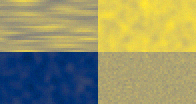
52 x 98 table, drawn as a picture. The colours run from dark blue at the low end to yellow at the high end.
It is made of 2 by 2 panels. Panel 1,1: high, streaked across. Panel 1,2: very high, blotchy, faint in contrast. Panel 2,1: very low, blotchy, faint in contrast. Panel 2,2: high, fine-grained, faint in contrast.
